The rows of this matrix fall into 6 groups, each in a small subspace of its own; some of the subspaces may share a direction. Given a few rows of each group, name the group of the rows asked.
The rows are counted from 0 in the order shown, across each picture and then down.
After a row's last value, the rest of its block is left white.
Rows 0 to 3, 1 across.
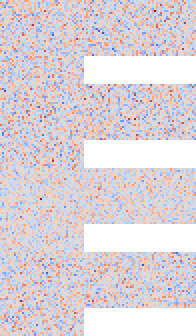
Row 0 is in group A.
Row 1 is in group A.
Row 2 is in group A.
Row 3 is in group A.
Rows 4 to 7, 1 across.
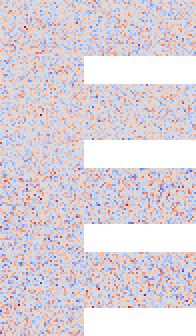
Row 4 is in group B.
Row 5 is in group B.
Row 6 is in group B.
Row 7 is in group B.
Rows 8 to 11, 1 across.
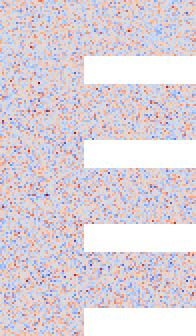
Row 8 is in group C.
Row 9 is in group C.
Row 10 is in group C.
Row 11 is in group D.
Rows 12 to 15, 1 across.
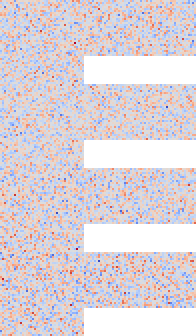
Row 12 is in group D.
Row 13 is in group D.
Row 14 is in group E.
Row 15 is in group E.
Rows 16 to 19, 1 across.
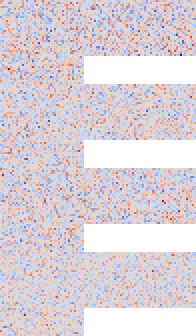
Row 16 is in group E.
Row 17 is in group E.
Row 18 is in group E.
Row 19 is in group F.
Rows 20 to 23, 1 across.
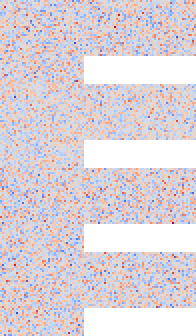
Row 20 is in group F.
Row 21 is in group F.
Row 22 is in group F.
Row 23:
F
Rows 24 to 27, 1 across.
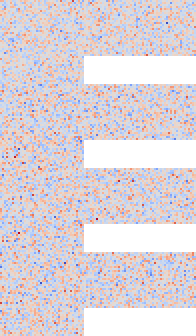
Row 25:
C
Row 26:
C
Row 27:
A
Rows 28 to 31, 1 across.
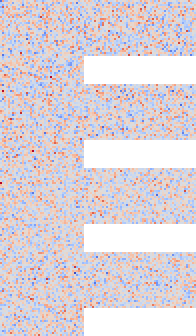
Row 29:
C
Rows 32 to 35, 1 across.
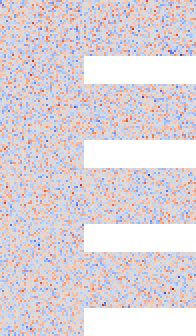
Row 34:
D
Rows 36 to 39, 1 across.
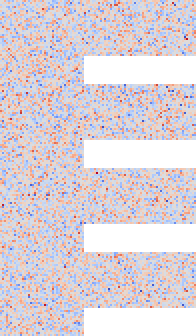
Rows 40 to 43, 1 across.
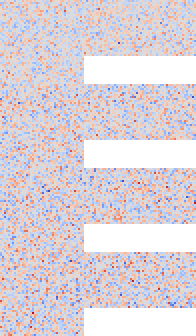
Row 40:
B
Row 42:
D
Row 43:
E
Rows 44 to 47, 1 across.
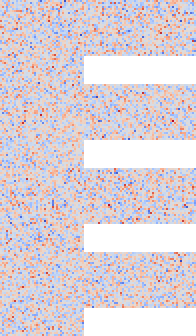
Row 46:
F
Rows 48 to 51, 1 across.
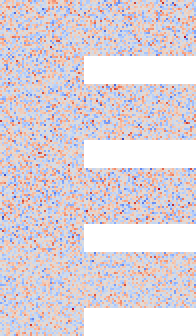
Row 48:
F
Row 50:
A
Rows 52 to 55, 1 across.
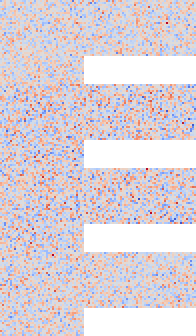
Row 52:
D
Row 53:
D
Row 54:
E
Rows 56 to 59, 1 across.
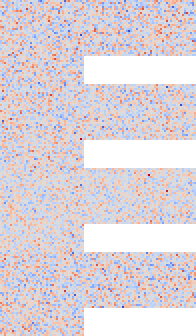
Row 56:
C
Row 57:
C
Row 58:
D
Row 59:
B
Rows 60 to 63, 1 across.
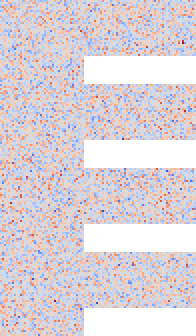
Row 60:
E
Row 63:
C
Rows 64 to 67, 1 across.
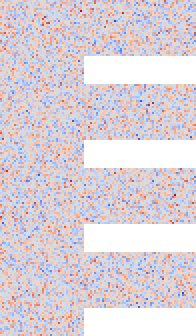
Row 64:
D
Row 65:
E
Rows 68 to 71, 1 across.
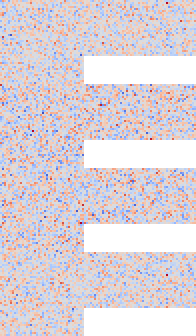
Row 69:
F
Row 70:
C
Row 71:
D
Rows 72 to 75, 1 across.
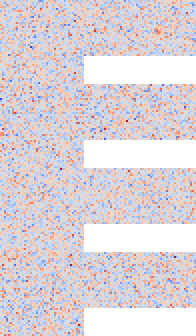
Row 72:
C
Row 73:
A
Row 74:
D
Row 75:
F
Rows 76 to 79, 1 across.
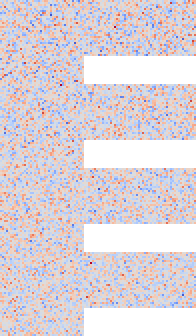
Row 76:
F
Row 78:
D
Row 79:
E
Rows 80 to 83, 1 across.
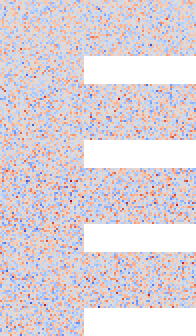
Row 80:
B
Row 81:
E
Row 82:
F
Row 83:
F
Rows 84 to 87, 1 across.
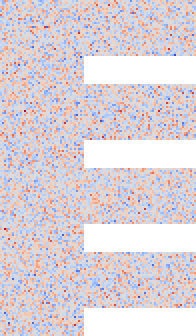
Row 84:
C
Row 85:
B
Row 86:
B
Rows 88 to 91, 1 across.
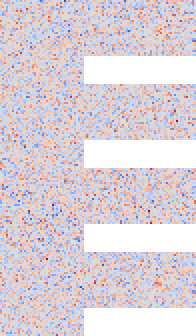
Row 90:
F
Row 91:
C
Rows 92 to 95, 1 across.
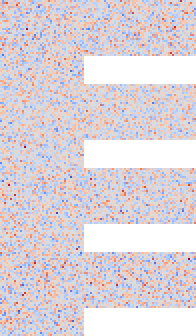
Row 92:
F
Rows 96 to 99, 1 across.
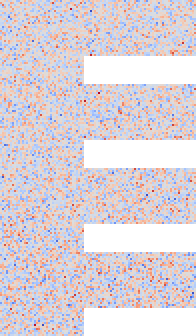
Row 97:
B
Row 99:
D
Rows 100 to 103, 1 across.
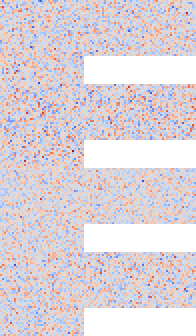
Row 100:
C
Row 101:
D
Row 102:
A
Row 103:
F
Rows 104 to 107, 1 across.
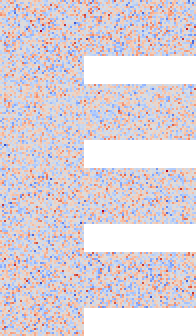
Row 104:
D
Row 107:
D
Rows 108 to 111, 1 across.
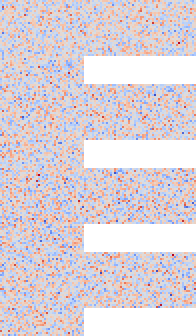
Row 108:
E
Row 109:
A
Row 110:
F
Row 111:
F
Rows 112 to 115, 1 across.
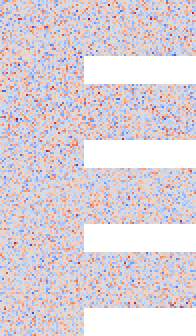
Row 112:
C
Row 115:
E
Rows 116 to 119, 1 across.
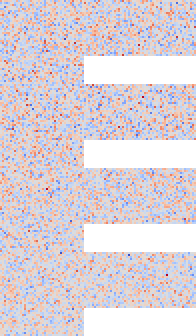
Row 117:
B
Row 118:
A
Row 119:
D
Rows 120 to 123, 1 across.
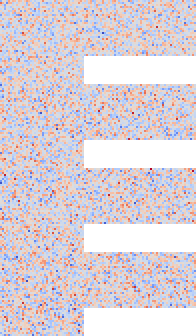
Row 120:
A
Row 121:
E
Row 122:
A
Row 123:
F
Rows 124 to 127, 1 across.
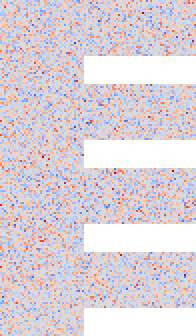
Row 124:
D
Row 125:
F
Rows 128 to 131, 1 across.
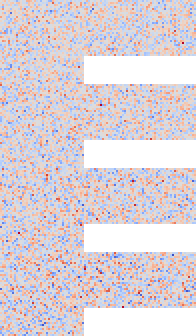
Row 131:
F
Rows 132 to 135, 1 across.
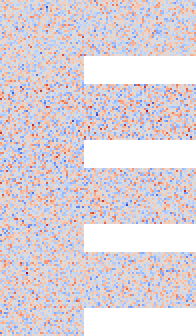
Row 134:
A
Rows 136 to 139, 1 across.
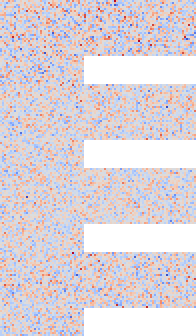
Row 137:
D
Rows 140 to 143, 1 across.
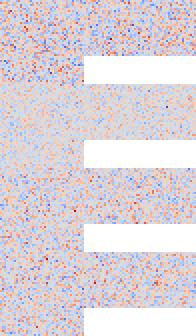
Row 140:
B
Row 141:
D
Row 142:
E
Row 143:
C
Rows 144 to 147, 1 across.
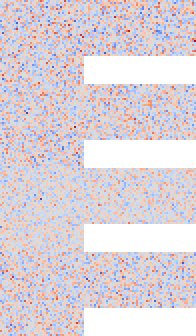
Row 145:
F
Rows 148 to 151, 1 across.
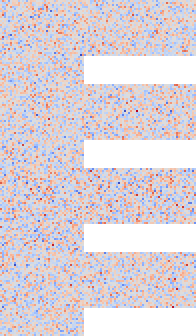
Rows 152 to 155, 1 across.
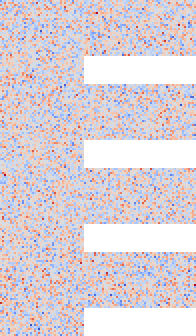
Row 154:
A
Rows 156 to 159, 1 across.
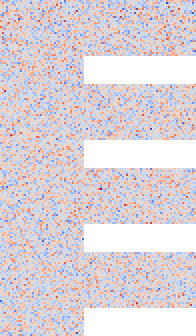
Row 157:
E
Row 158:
F
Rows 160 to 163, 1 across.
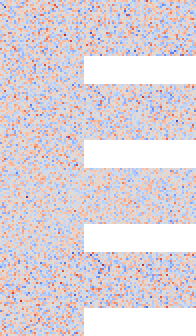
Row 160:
E
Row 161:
F
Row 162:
F
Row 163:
D
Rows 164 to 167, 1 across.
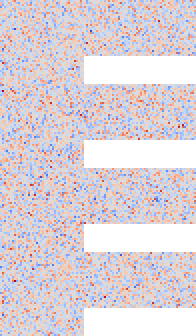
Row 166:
C
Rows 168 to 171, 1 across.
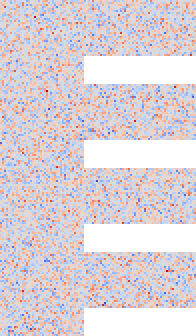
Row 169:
C
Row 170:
B
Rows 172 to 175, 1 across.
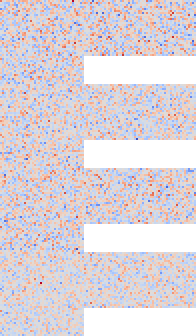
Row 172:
B
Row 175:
B
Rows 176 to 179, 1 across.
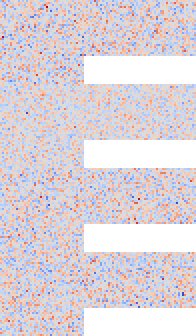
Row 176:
C
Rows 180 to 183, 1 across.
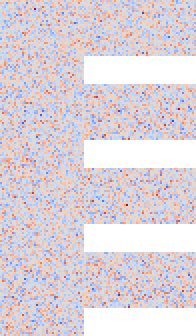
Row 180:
A
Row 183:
B
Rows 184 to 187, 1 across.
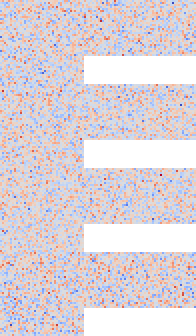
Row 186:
A
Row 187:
E
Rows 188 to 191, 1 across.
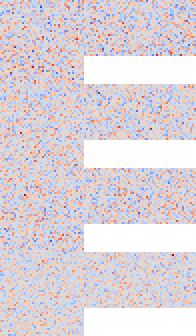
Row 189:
B
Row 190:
B
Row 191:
F
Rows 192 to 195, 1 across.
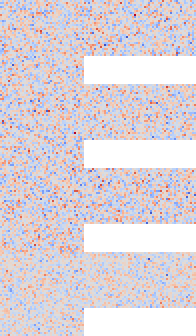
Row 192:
A
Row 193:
C
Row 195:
D
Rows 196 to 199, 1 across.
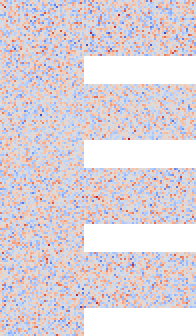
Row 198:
A
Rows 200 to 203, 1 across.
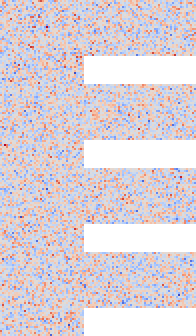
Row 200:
C
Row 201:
B
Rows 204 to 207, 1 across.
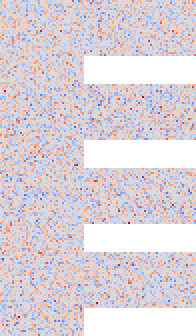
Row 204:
B
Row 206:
B
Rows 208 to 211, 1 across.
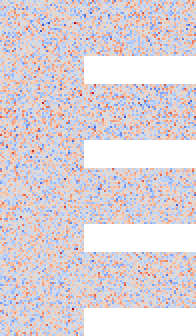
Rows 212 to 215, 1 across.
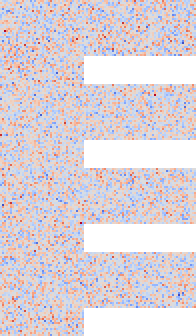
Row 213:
A
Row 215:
E
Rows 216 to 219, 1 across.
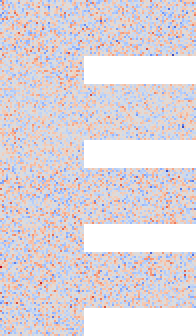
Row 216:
F
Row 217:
E
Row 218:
C
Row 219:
A
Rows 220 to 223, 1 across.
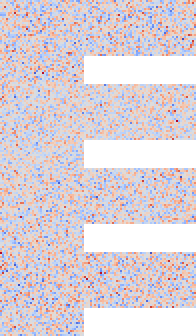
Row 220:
D
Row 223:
F
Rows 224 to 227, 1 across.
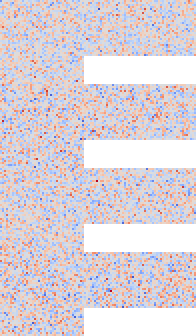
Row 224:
E
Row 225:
C
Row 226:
B
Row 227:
B
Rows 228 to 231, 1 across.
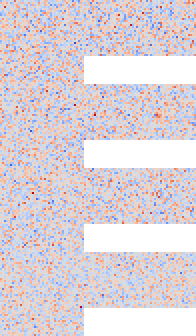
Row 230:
A
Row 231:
C
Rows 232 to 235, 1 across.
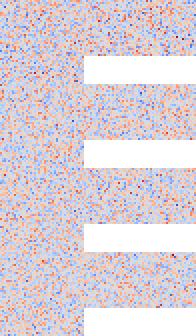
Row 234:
D
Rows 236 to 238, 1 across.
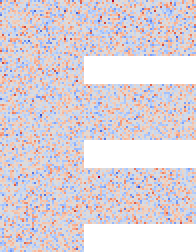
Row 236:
A
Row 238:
E
